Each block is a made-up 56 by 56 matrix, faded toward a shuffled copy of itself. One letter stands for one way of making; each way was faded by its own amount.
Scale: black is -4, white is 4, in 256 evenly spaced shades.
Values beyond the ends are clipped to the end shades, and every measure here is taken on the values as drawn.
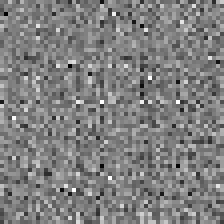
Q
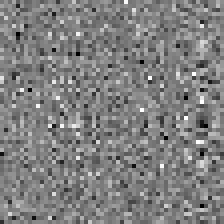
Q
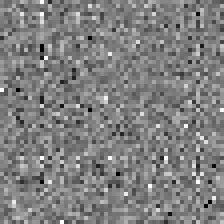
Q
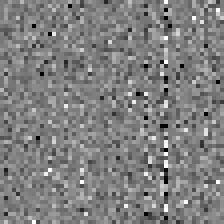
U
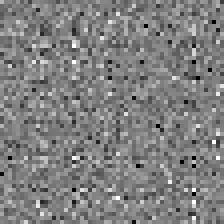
Q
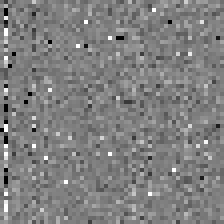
U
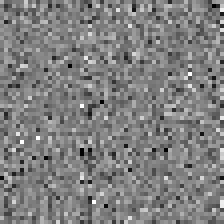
Q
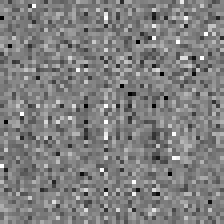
Q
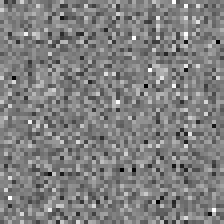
Q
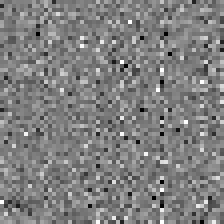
Q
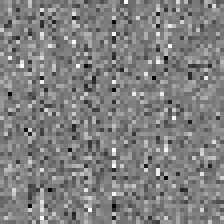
U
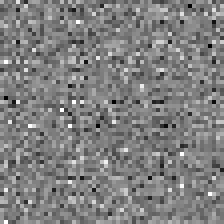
Q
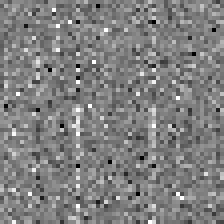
Q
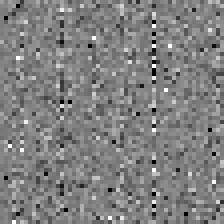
U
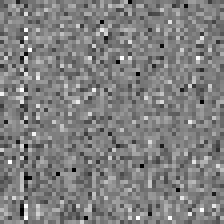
Q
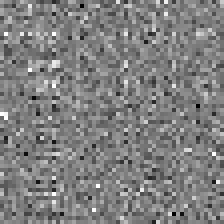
Q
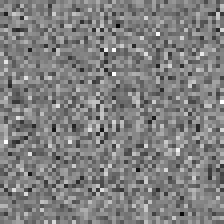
Q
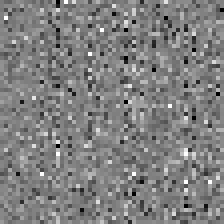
U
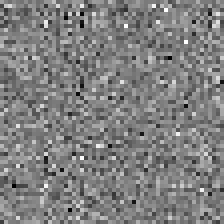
Q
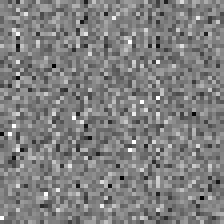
Q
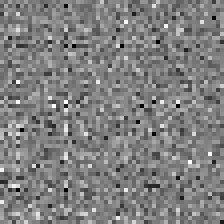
Q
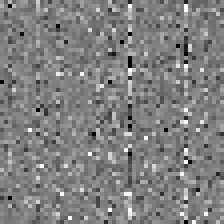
U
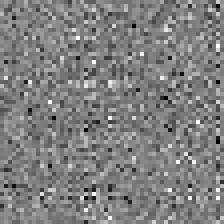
Q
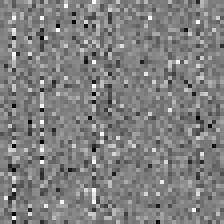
U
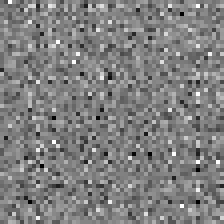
Q
